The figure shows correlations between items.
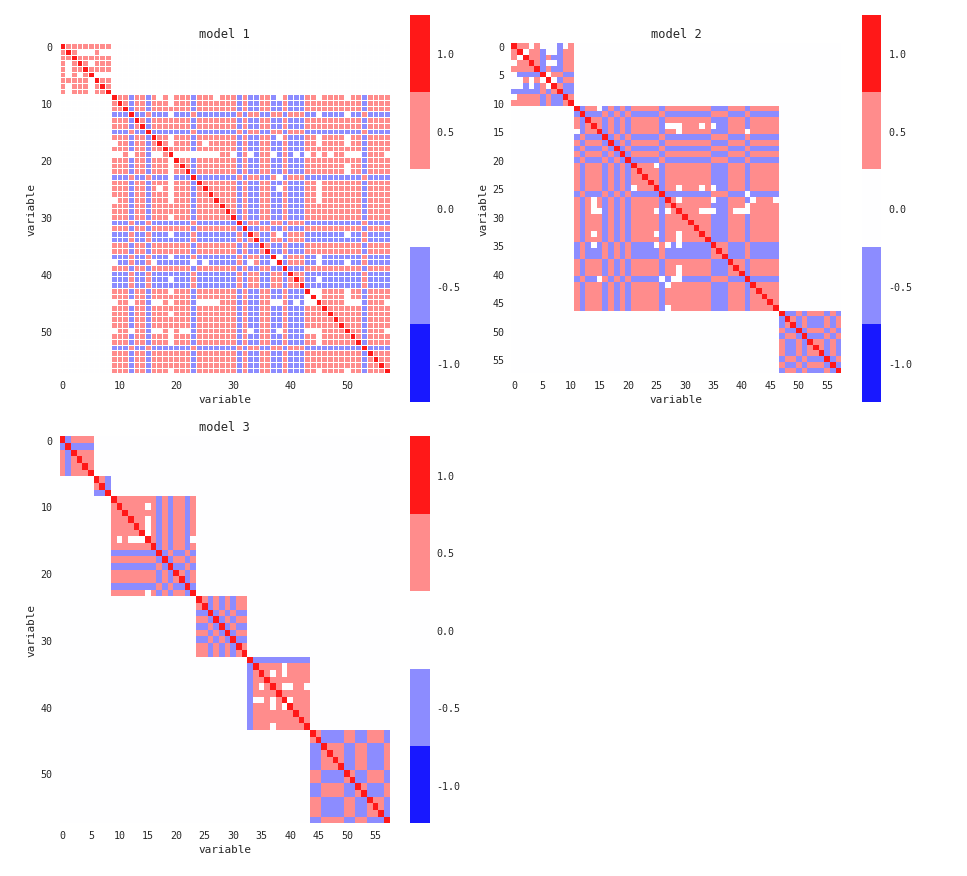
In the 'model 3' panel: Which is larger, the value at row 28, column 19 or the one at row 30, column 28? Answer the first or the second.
the second
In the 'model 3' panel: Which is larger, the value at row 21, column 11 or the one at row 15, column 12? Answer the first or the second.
the first
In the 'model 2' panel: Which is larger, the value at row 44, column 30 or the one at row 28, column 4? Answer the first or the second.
the first
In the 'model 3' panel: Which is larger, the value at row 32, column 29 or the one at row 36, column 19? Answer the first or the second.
the first
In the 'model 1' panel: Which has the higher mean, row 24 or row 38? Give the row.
24
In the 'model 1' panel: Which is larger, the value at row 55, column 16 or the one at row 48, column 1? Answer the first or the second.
the first
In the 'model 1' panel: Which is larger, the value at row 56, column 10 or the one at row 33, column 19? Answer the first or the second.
the first
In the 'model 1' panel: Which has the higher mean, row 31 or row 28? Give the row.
28
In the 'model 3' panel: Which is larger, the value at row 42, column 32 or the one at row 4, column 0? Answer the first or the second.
the second
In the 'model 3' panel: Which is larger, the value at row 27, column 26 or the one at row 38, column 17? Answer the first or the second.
the second
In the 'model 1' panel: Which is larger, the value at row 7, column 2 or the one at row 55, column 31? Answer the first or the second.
the first
